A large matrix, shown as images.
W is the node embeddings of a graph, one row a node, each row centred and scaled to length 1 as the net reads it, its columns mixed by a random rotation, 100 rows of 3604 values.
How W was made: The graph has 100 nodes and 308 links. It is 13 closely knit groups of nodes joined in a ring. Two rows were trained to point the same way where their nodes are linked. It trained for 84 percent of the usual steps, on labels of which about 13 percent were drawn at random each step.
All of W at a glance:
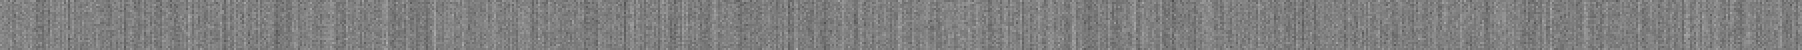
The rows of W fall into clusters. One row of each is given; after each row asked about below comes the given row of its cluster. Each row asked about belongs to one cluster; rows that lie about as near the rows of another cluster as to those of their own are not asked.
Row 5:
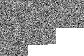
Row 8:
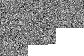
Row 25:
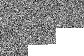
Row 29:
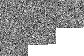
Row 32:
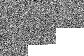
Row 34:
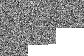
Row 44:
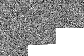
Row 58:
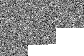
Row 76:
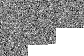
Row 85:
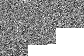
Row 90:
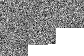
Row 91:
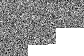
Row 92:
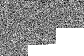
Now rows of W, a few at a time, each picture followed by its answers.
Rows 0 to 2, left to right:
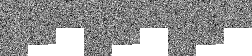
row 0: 34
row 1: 34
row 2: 32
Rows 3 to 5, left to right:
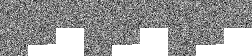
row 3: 32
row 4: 58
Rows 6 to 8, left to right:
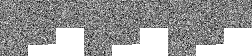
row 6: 76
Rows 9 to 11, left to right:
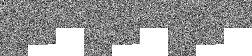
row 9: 90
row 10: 5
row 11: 85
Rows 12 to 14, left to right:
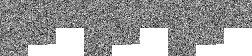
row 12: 8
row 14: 34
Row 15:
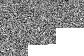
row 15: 44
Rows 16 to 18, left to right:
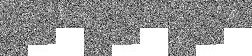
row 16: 91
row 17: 25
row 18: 76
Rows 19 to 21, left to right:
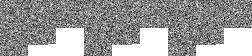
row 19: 76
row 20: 85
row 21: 5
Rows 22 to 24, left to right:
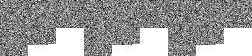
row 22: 76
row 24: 5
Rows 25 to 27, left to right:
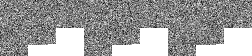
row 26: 8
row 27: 58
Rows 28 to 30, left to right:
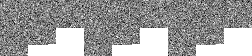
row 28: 34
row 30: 25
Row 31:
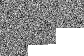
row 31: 32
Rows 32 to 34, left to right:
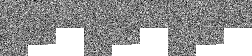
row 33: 25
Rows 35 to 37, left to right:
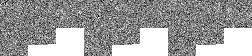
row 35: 90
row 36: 44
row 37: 91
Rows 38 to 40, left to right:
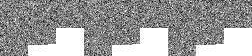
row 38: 34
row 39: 76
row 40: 92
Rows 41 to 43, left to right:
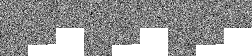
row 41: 25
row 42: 32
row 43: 90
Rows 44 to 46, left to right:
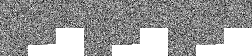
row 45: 92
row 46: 25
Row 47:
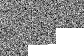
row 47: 25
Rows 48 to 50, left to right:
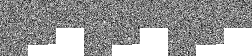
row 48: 92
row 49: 8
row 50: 76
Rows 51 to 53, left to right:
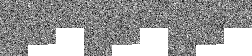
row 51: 5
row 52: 76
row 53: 58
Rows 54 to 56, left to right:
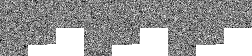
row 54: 32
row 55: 32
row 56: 90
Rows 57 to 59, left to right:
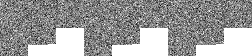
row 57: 25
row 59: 76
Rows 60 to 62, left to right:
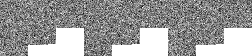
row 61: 85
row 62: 44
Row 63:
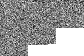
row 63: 92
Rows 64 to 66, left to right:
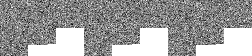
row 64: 85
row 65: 92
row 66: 5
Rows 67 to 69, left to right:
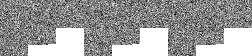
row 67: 34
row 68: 5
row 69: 32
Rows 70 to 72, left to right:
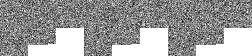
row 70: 29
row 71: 85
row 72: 92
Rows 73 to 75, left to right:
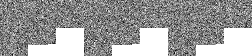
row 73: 90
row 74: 29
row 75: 91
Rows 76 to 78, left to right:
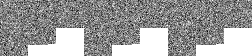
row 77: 5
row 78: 8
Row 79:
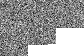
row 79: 8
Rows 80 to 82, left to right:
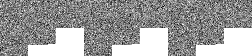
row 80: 29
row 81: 32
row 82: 91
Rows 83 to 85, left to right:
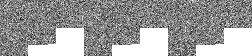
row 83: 92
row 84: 85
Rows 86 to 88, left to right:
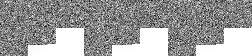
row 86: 5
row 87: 34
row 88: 29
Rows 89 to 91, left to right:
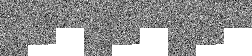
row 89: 58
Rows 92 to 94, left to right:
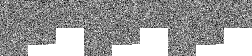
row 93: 76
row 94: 34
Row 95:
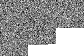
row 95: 90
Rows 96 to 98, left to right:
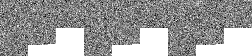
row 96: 44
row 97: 34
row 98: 85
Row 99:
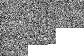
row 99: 8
